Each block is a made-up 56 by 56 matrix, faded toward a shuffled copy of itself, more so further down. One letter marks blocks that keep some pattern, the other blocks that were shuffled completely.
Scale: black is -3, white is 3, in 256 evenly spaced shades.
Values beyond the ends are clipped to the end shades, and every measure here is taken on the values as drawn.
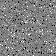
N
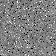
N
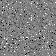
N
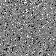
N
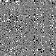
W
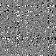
W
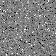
N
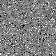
N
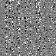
W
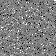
N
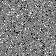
N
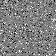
N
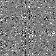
W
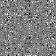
W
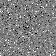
N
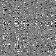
W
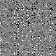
W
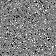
N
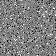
N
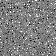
N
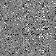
W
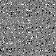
W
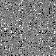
W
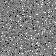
N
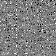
W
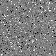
N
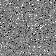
N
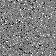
N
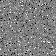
N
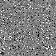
W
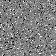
N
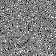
N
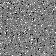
N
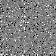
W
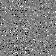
W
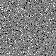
N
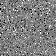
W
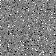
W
